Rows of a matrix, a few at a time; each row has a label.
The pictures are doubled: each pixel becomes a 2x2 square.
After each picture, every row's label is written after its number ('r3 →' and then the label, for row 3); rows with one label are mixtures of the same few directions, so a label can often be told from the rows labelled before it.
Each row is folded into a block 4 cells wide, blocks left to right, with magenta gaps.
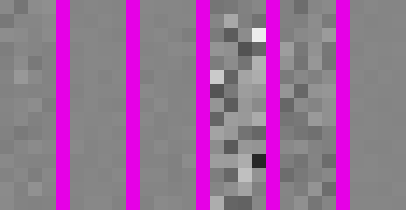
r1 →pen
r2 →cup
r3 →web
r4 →web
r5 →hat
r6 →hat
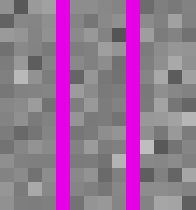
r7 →pen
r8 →web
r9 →cup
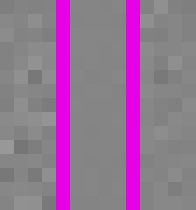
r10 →cup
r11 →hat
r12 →pen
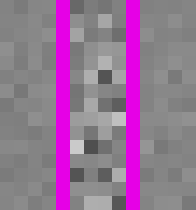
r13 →hat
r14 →cup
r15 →cup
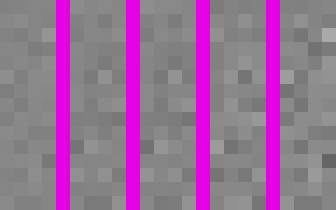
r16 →web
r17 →cup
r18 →cup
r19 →cup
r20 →web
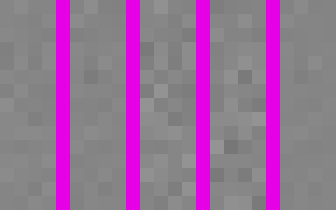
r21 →hat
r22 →pen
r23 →hat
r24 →cup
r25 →pen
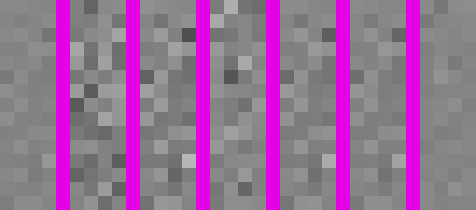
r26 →web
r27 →hat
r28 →web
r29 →pen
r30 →web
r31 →web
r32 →pen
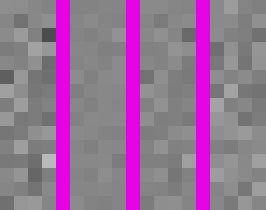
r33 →web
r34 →web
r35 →web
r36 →hat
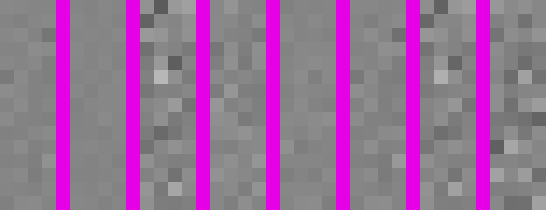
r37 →web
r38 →hat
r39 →pen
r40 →hat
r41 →cup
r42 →web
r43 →pen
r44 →cup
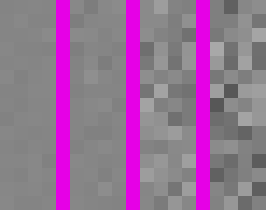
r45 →web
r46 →pen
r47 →hat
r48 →hat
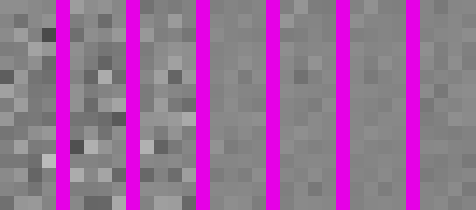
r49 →web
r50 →cup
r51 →cup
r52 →cup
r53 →pen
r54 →pen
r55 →hat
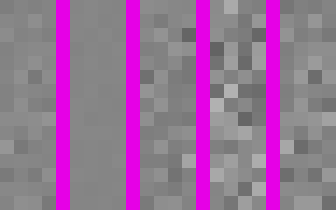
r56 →cup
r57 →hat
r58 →web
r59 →hat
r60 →cup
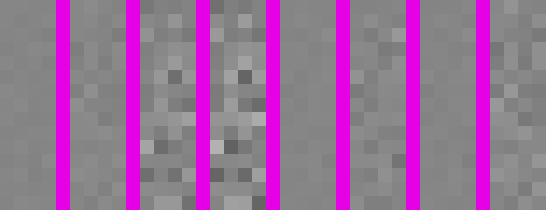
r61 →web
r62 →hat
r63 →cup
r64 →cup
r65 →web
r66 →web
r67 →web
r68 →hat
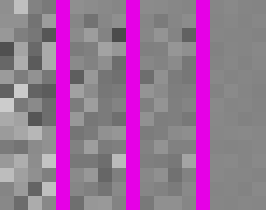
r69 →hat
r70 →web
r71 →web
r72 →hat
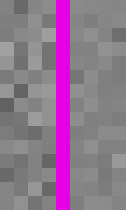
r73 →hat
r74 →web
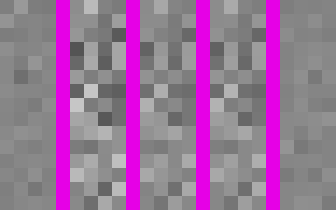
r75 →pen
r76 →hat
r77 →hat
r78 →hat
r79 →cup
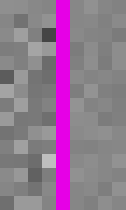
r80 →web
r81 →hat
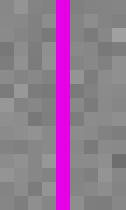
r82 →hat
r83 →web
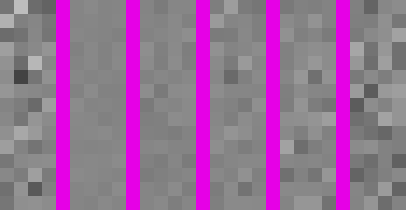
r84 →pen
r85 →hat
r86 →hat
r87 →pen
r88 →cup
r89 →hat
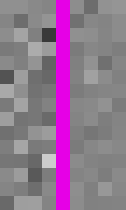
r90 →web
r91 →pen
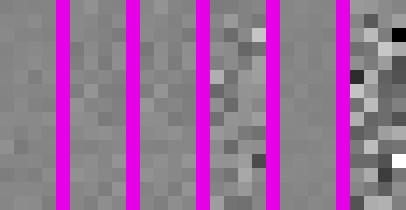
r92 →cup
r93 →hat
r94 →hat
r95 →web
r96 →hat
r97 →web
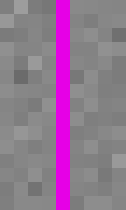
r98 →pen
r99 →web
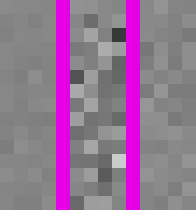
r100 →cup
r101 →web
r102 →hat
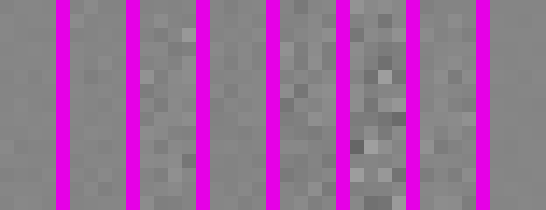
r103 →cup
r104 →pen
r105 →web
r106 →hat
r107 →hat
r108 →cup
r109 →cup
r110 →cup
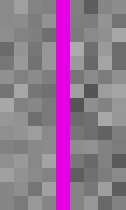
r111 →hat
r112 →hat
